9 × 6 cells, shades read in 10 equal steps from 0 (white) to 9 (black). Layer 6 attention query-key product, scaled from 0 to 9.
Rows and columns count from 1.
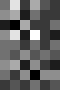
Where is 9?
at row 3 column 2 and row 8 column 4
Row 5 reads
5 5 7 5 7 5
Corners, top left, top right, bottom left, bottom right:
5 7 7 6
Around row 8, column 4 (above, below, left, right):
4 5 4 4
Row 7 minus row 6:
-1 -3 4 -2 2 2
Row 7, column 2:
3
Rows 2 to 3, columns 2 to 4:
3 8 5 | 9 3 7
